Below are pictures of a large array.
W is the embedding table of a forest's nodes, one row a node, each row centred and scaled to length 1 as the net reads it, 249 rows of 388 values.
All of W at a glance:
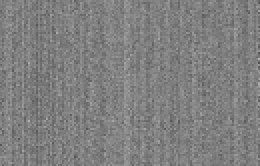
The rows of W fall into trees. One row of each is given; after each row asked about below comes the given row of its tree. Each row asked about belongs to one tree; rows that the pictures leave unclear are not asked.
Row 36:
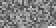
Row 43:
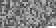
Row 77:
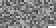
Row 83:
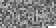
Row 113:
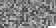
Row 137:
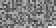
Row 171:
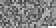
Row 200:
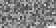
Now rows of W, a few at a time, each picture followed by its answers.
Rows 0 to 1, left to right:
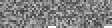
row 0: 113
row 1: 200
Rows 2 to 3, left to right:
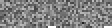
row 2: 83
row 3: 36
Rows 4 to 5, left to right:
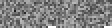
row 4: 77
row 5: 83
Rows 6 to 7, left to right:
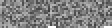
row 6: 83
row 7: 43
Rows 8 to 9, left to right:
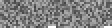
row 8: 200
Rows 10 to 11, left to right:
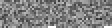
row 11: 77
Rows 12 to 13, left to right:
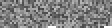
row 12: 36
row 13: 83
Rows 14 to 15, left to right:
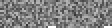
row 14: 137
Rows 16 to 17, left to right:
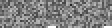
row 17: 43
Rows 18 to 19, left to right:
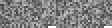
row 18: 171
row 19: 43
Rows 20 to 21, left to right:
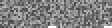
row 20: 113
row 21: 200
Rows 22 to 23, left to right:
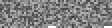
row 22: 200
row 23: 36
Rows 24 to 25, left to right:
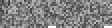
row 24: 43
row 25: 200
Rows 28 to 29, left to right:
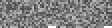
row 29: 36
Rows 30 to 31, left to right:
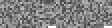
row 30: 83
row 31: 200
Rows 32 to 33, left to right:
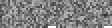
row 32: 43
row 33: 43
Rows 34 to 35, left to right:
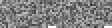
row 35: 77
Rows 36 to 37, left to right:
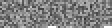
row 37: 200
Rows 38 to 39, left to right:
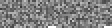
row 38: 137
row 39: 83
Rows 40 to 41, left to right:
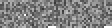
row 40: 137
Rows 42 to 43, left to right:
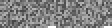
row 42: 113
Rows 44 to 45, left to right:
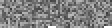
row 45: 137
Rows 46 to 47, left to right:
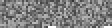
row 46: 83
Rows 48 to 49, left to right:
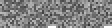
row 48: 200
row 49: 200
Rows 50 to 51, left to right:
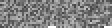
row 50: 113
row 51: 83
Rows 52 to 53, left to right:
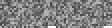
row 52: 171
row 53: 43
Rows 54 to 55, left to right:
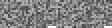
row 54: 200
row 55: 83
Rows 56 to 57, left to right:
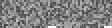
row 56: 43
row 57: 83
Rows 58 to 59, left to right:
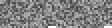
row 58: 171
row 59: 200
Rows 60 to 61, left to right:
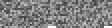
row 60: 200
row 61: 171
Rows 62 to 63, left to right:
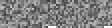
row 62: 83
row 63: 171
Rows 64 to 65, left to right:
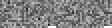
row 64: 113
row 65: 113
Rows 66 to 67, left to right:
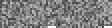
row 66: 43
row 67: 171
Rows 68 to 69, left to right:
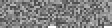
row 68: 77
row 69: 171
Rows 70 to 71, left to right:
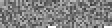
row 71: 77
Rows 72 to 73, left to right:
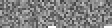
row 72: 137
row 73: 200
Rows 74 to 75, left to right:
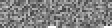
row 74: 113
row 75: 36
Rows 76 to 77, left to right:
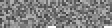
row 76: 43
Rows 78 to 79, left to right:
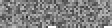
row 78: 83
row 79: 171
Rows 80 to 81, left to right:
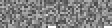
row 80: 83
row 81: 171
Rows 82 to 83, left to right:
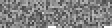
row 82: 200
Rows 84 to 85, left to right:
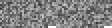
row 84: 171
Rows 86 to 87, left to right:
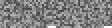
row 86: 200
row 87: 36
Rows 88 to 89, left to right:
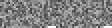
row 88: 43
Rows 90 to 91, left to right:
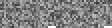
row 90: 137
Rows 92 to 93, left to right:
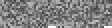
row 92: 200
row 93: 83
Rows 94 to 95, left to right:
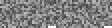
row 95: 137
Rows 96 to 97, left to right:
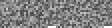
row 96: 113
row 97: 36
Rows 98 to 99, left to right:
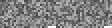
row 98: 43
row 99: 113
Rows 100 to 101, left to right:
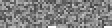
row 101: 171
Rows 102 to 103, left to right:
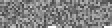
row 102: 43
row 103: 83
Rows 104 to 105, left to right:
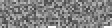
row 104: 83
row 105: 43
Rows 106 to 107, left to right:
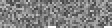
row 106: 83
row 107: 171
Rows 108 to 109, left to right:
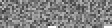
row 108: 36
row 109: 200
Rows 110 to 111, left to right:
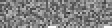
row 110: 43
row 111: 200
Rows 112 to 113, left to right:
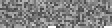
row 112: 137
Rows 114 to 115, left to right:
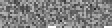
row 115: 83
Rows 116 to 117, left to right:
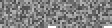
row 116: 200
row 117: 200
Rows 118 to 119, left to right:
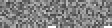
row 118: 43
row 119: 43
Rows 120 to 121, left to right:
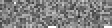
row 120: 171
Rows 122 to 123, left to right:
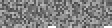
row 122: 137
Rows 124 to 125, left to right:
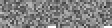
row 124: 200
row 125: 43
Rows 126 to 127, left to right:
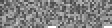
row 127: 200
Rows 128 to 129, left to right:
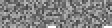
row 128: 200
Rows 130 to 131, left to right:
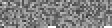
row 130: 36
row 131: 113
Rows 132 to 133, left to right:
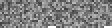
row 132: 171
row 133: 83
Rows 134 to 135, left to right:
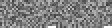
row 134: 43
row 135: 43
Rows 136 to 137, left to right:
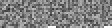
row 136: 36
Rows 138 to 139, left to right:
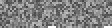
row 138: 171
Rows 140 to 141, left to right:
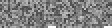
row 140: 200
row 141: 43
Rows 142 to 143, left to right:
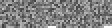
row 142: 36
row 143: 200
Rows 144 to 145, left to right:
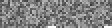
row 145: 77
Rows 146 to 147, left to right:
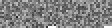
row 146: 137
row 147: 200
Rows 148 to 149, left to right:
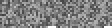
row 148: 43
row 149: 171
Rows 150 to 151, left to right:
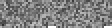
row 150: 171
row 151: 36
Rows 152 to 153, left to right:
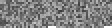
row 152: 171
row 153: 36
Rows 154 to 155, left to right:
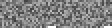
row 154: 43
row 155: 43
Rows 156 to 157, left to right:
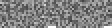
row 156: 200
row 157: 43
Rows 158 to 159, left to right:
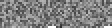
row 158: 43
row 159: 43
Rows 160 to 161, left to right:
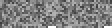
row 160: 171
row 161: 83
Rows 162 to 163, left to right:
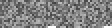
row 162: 43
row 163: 36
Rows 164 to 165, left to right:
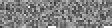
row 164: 137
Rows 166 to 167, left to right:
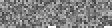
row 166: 83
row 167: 171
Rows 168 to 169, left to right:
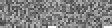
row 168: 171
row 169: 200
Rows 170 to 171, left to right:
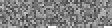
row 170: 83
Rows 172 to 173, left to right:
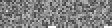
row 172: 171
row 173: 77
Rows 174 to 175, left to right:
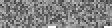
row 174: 200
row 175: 83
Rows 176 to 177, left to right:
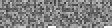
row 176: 137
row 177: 137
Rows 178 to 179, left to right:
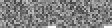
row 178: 200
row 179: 200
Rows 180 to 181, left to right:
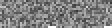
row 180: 83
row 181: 83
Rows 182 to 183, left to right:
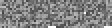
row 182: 83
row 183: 113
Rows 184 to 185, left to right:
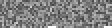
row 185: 83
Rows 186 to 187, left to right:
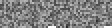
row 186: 137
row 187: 36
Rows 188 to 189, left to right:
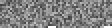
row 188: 171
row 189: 43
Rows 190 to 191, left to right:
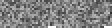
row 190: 83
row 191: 83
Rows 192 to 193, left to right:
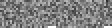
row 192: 43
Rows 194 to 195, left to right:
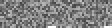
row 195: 83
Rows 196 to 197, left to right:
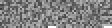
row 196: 171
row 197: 200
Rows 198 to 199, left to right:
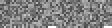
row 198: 171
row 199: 200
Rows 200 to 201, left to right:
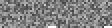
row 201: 171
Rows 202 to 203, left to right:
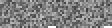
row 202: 171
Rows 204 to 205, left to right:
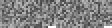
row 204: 83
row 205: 200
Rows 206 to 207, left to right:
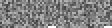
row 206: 137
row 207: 137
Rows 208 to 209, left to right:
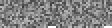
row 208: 36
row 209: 43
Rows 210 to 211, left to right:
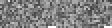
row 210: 171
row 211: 83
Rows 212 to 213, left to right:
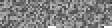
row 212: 113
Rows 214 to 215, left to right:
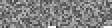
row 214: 83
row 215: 43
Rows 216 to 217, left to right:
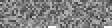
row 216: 113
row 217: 43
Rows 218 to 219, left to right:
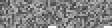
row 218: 43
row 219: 200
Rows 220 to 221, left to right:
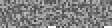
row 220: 83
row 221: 137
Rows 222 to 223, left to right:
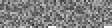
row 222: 137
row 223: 200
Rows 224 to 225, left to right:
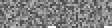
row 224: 43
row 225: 171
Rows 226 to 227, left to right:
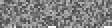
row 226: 171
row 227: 43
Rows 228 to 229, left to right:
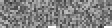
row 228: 200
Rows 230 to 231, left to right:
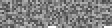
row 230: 137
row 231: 83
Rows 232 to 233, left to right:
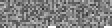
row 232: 113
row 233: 113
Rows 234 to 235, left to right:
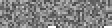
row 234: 137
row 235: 113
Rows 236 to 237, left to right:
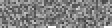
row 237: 83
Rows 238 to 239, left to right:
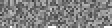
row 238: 43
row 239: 171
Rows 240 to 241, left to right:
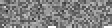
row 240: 171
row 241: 43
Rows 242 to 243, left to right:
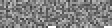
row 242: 137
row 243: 137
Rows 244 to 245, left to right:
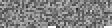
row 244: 36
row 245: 113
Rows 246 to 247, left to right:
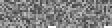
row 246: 83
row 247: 83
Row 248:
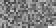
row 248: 200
